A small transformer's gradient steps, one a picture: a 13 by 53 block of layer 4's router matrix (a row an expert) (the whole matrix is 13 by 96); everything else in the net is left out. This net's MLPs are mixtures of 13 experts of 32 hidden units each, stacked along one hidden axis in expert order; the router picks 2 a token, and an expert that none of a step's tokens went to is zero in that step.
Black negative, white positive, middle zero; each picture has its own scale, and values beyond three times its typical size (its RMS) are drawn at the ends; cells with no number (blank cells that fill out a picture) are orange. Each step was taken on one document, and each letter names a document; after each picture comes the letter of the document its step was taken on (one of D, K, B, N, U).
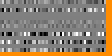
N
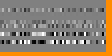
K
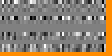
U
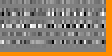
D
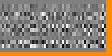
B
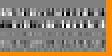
D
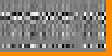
B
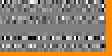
U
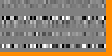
U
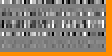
D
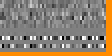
U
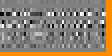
D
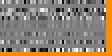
N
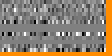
U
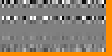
U
